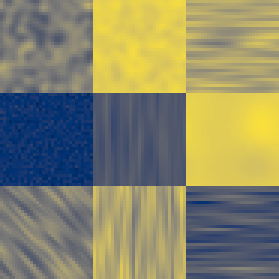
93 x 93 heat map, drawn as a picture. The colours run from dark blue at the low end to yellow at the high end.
The table splits into 3 rows of 3 panels. Panel 1,1: middling, blotchy. Panel 1,2: very high, blotchy, faint in contrast. Panel 1,3: high, streaked across. Panel 2,1: very low, fine-grained, faint in contrast. Panel 2,2: low, streaked downward, faint in contrast. Panel 2,3: very high, smooth, faint in contrast. Panel 3,1: middling, slanting down to the right. Panel 3,2: high, streaked downward. Panel 3,3: low, streaked across.
